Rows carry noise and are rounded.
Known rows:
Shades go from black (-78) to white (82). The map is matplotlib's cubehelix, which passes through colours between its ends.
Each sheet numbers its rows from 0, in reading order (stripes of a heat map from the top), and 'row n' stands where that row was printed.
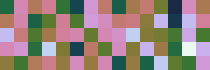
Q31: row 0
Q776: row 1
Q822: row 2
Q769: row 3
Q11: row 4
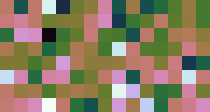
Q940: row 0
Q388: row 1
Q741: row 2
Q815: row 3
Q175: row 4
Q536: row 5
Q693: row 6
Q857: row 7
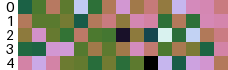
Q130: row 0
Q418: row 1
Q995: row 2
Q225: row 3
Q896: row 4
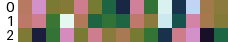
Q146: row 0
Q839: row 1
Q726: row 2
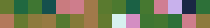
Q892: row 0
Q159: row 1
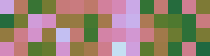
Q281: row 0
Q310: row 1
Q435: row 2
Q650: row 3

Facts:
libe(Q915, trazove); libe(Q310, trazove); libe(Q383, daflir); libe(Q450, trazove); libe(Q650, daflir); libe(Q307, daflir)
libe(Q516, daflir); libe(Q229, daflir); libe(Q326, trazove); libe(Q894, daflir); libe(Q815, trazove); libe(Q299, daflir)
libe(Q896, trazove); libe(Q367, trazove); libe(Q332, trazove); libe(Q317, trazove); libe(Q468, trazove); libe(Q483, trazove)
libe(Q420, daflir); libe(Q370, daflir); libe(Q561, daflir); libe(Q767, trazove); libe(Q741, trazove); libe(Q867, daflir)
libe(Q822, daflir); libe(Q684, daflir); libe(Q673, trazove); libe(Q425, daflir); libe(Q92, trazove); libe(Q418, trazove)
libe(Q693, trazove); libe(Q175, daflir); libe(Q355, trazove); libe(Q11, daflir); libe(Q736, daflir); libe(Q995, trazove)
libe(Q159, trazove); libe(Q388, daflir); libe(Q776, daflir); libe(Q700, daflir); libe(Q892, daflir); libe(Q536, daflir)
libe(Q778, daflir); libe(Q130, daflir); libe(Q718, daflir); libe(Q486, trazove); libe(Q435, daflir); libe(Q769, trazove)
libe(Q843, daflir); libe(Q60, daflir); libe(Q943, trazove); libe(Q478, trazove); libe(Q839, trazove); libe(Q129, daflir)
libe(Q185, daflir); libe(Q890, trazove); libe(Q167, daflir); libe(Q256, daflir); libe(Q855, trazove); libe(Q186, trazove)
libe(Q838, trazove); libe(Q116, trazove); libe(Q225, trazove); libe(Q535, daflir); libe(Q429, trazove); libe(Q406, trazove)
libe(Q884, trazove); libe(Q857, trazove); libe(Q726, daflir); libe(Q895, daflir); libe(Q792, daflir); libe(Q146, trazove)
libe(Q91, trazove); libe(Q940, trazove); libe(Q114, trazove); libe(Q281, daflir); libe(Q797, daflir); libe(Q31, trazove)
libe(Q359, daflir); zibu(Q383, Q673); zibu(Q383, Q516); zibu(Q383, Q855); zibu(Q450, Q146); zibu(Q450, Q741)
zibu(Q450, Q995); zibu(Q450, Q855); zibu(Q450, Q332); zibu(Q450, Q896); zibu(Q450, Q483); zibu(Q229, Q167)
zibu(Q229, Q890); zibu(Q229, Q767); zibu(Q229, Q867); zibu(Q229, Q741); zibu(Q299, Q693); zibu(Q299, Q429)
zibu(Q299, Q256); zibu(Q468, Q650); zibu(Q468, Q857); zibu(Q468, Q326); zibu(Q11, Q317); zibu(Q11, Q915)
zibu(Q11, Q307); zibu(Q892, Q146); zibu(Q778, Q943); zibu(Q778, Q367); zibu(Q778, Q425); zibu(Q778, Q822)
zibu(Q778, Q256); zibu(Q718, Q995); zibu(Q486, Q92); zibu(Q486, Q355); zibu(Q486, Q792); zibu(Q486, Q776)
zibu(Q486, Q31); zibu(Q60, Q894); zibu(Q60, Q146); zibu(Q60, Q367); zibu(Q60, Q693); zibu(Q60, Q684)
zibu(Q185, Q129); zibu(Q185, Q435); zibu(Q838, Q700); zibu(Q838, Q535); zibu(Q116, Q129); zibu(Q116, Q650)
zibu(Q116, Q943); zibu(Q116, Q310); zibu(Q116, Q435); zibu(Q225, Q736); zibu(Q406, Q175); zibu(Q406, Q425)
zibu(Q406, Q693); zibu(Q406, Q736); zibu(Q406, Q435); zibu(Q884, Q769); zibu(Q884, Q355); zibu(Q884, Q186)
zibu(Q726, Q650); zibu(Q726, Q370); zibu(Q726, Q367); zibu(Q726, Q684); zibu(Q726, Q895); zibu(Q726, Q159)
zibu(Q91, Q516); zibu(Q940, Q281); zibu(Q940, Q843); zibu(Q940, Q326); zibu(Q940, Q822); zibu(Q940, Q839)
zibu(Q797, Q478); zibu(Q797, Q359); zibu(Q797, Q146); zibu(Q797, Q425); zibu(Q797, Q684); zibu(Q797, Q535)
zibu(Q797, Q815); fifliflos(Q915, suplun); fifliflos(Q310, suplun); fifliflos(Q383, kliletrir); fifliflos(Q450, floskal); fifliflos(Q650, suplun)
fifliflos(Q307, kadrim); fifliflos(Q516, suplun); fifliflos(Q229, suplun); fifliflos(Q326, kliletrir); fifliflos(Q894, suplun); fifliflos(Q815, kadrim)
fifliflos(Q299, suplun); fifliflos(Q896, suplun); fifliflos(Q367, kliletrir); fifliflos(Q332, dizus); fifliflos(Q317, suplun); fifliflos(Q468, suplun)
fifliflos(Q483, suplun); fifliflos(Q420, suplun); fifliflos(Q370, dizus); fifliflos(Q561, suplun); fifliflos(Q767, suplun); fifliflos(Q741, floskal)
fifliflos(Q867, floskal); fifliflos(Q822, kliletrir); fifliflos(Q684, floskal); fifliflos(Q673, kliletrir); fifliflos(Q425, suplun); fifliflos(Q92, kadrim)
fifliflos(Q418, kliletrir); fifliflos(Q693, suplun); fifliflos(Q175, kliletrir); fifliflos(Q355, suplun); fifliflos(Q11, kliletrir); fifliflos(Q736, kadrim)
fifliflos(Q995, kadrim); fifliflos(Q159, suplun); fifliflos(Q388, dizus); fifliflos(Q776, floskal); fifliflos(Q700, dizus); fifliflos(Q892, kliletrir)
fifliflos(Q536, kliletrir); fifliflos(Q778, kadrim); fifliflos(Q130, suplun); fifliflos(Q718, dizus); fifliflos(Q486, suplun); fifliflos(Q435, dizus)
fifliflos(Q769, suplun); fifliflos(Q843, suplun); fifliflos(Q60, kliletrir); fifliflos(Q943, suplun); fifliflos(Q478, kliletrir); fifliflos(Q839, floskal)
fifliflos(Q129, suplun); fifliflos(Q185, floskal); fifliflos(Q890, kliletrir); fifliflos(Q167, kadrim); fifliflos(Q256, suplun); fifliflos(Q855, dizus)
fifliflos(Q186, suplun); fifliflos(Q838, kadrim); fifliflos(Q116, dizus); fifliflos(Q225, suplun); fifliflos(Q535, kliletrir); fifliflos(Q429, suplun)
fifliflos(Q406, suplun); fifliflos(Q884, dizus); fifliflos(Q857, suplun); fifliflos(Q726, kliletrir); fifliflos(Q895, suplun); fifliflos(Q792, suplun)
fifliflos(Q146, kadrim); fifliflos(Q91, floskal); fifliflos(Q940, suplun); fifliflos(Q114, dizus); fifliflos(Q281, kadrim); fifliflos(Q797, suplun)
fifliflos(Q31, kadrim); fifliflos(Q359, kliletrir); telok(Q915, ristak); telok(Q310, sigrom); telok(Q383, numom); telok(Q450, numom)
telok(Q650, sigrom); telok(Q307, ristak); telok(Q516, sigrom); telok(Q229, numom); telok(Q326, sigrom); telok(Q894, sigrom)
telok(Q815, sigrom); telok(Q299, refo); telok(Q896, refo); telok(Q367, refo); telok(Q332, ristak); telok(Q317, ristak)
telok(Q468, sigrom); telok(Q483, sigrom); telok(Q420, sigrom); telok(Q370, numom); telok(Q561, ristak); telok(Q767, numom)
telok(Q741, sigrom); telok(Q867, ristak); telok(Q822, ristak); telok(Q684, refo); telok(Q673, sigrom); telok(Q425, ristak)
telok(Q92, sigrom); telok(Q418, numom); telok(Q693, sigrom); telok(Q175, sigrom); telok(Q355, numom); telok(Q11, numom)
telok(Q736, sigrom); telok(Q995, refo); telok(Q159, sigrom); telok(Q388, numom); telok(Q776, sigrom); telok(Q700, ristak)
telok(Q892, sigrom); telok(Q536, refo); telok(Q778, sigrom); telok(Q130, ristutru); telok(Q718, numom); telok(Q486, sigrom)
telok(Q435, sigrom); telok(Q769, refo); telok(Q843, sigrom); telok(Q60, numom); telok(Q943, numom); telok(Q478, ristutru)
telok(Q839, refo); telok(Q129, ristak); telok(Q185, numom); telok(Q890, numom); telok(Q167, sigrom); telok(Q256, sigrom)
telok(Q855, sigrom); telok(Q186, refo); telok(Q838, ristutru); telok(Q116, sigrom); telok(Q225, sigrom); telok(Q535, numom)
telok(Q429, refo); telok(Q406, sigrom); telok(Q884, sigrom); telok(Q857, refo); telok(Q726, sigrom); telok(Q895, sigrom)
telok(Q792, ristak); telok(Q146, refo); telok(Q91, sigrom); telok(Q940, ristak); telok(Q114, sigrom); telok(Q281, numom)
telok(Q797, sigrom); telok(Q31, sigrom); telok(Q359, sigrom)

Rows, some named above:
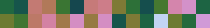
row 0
Q838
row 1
Q11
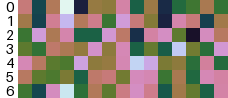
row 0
Q940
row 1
Q778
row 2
Q355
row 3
Q11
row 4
Q650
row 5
Q418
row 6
Q468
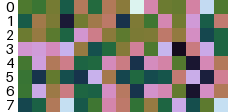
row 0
Q478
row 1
Q483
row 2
Q359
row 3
Q367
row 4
Q355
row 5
Q450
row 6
Q355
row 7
Q486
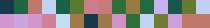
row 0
Q486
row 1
Q684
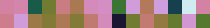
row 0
Q792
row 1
Q307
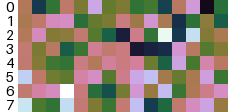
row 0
Q60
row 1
Q943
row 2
Q146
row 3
Q383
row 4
Q420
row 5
Q425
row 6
Q857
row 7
Q299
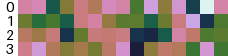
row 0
Q792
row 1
Q892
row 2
Q718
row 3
Q307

